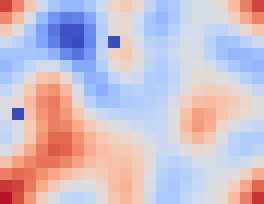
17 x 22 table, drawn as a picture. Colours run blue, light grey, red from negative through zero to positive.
Grain: blotchy. Ninth with the highest average: bottom left. Ninth with the lowest average: top left. Lone odd cells: 2, each lower than its neighbours.
